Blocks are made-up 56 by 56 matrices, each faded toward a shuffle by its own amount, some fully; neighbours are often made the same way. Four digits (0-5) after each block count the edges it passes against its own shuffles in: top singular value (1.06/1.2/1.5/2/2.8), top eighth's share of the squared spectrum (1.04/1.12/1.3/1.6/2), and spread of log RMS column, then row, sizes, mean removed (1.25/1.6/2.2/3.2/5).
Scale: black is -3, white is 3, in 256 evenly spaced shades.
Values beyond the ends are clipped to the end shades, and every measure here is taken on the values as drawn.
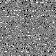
1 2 0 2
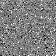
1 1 0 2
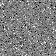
0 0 0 0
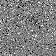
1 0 0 0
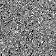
1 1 2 0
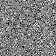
0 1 1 0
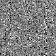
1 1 2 0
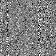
1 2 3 0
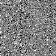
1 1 2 0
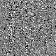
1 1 2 0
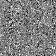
0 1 2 0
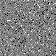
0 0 0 0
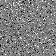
0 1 0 0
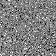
0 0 1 0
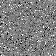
0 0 0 0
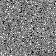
0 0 0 0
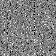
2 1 2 0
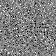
0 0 0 0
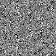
0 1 2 0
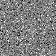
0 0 1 0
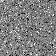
0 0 0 0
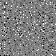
3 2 1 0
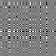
5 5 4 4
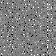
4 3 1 1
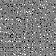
4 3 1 2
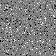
3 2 1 1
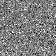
0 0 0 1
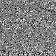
1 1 0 2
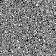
2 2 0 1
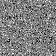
2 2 0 0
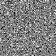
3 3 1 0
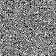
2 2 0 0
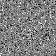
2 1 0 0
